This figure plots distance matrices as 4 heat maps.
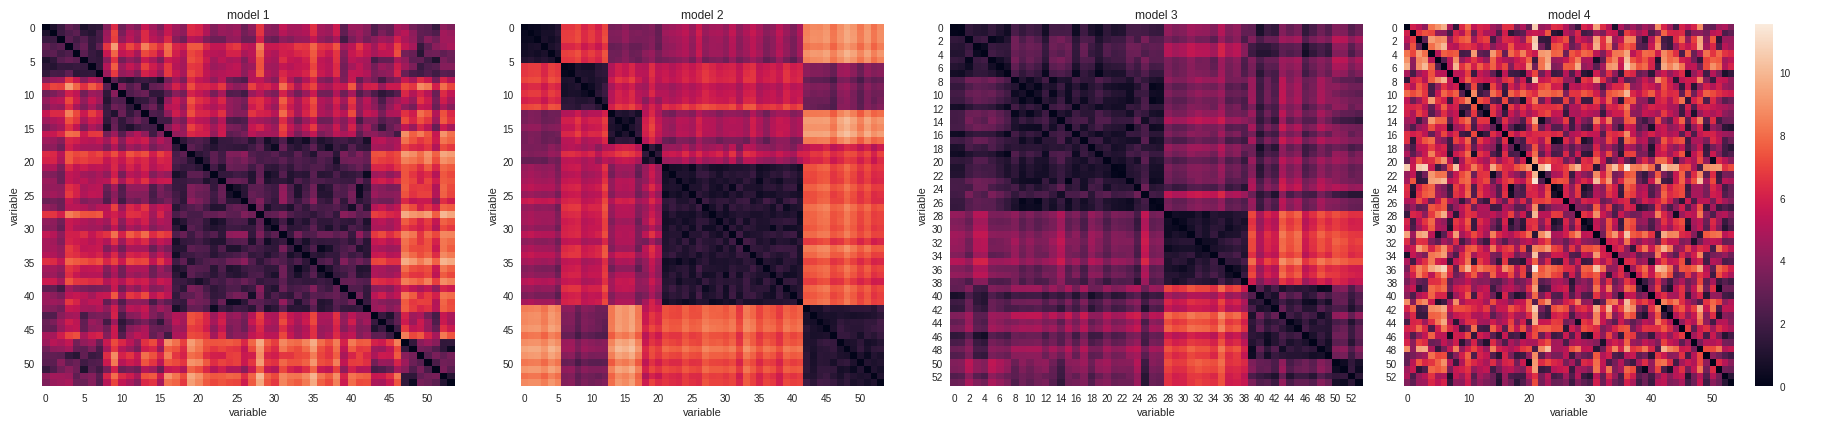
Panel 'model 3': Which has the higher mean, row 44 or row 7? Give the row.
44
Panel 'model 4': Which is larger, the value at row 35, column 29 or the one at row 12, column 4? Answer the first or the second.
the second
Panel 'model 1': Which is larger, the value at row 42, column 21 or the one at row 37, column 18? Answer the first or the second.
the first
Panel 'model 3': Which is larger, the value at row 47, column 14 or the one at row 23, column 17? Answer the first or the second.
the first
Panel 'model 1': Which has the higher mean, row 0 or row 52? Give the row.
52
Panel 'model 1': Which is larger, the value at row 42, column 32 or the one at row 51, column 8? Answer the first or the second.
the second
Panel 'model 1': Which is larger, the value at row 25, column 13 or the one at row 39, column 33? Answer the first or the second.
the first
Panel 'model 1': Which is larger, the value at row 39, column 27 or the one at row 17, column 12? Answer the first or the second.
the second
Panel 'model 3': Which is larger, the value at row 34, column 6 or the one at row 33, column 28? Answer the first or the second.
the first
